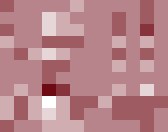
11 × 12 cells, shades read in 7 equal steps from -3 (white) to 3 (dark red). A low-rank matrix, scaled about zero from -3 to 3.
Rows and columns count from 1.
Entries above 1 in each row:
0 0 1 0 0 0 0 2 0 0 0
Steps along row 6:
same same up same down same same down up down up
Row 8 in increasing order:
-2 -1 -1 0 0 0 0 0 0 0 2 3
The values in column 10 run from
0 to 1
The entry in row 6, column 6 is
0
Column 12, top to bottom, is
0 0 0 0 0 0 0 0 1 0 0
